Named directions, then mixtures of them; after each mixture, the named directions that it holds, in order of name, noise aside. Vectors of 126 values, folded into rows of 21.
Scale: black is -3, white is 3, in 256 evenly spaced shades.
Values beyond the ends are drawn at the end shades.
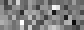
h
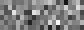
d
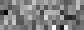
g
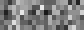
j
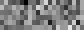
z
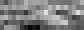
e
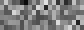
d, z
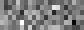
h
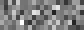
d, h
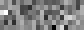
g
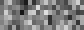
j, z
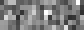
g, j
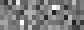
h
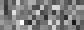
d, h, j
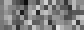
j, z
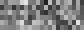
e, z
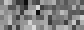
e, j, z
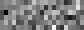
d, g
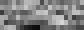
e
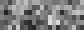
d, e, j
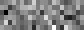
g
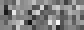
d, h, j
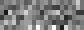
e, g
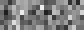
j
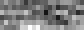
e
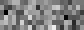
g, h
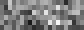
d, e, h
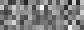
j, z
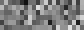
z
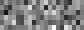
g, z
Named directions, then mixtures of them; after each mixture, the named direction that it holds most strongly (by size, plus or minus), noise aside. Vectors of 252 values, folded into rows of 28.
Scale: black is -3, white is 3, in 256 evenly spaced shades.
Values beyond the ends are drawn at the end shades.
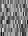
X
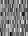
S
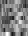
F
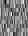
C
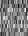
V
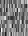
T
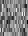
X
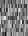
T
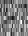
T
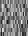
X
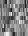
F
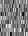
S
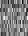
V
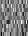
X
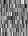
T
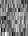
T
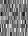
S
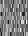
S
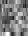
F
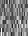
X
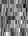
F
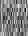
V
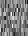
T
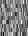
X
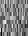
X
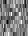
C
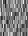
C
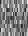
V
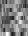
F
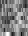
F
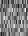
V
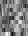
F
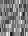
S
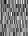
C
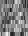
F
